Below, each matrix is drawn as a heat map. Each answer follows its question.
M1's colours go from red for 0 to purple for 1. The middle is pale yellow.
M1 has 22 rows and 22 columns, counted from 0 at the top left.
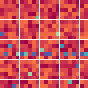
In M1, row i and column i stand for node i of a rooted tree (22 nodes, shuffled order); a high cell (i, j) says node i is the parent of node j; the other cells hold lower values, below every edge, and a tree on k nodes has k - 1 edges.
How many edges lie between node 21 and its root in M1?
1
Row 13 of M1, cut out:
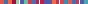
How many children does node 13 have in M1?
11
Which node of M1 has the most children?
13
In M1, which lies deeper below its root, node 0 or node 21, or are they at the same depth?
node 0
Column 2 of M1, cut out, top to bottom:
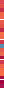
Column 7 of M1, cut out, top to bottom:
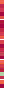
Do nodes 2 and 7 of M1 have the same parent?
no
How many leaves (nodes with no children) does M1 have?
13
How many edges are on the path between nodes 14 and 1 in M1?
3
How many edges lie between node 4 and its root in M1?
1
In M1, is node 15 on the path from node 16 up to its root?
no
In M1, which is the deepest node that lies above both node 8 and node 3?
13
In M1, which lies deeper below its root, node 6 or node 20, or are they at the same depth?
the same depth
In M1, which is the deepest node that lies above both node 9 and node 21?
13
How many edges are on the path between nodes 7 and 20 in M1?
3
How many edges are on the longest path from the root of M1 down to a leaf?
2
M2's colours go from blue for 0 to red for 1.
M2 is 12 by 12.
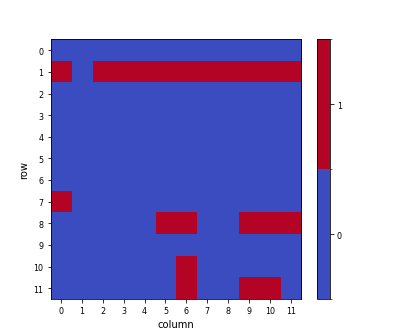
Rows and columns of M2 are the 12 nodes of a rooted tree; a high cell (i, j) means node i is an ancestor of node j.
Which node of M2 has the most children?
1
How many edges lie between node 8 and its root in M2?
1
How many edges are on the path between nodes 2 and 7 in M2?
2
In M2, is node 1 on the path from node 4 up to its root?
yes
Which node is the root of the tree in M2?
1
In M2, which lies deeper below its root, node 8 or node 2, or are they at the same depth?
the same depth
